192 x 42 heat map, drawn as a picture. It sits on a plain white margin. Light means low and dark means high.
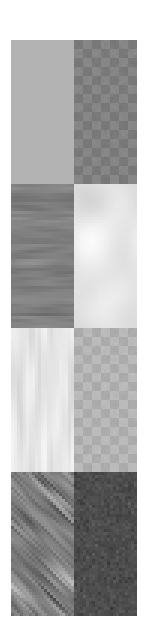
It is made of 4 by 2 panels. Panel 1,1: low, flat. Panel 1,2: middling, checkered, faint in contrast. Panel 2,1: middling, streaked across, faint in contrast. Panel 2,2: very low, smooth, faint in contrast. Panel 3,1: very low, streaked downward, faint in contrast. Panel 3,2: low, checkered, faint in contrast. Panel 4,1: middling, slanting down to the right. Panel 4,2: high, fine-grained, faint in contrast.
